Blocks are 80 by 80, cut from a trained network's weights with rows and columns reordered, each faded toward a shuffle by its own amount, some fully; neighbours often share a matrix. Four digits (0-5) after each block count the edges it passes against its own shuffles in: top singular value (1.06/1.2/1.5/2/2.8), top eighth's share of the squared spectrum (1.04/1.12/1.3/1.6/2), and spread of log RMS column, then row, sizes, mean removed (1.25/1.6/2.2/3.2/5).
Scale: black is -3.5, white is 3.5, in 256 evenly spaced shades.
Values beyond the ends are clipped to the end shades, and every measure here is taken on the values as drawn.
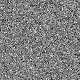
1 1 0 0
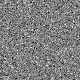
0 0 0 0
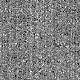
2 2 0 2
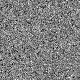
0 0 0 0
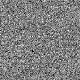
2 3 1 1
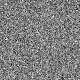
0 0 0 0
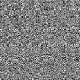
4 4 2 3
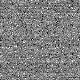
2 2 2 0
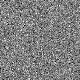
2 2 1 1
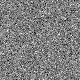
0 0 0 0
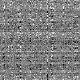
4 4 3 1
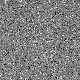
0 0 0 0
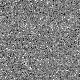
1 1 0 0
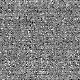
3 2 2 0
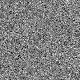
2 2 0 0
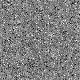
0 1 0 0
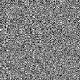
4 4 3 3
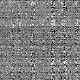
4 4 4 1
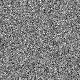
1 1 0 0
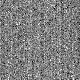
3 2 0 1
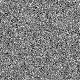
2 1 0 0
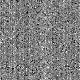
3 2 0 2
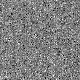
1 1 0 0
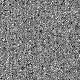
1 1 0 0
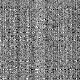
4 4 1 3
